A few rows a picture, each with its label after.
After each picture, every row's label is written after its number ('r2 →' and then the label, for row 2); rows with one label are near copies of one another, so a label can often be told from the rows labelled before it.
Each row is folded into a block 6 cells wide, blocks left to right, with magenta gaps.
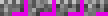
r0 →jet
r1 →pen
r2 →jet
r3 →jet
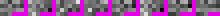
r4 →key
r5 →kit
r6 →pen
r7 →pen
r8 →key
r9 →kit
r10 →key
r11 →key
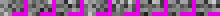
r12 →kit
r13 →pen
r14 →key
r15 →kit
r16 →jet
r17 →key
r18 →key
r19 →key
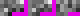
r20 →pen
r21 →pen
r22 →jet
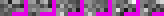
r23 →key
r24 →key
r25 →kit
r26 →kit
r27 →pen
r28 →pen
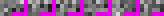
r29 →pen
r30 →jet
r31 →jet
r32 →key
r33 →kit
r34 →jet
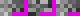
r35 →kit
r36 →key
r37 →kit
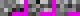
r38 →pen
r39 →key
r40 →jet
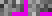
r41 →jet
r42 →kit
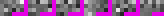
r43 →pen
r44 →key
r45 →key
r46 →kit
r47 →pen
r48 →jet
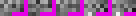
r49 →jet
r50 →key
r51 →jet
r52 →kit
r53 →kit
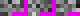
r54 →key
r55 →kit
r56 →key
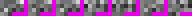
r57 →pen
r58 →pen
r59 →pen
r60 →jet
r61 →jet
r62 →pen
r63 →key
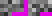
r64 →key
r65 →pen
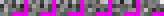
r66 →jet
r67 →jet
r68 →jet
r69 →pen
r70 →key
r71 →pen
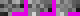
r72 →key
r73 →kit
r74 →kit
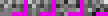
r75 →jet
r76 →jet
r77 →key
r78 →pen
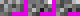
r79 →jet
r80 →pen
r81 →pen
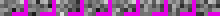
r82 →pen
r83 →key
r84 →kit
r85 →pen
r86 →pen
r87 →jet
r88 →jet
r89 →key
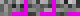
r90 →jet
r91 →key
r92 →key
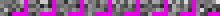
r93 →pen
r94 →key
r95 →key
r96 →jet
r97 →jet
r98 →key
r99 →jet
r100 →pen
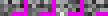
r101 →key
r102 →jet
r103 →kit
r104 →key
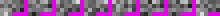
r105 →kit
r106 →key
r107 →pen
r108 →pen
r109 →jet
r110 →key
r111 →key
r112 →kit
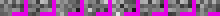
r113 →jet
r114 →key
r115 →kit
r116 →pen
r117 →kit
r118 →key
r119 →key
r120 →jet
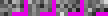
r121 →key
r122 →jet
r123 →kit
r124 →pen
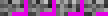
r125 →key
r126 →key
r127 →jet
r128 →key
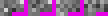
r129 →pen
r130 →pen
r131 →kit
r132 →jet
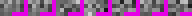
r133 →jet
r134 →jet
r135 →pen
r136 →kit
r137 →key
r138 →jet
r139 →key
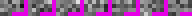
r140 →key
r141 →pen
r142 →pen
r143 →jet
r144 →key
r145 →kit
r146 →key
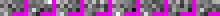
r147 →kit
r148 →pen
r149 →kit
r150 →jet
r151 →kit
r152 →kit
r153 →jet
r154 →pen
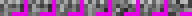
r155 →jet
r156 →jet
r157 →jet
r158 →jet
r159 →pen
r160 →jet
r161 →key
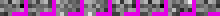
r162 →key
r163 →key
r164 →kit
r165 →kit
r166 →key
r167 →key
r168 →pen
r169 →key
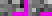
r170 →key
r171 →pen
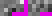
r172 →pen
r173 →jet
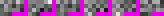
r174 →jet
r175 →pen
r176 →jet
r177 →kit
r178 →kit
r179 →key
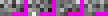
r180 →jet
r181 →kit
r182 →pen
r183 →jet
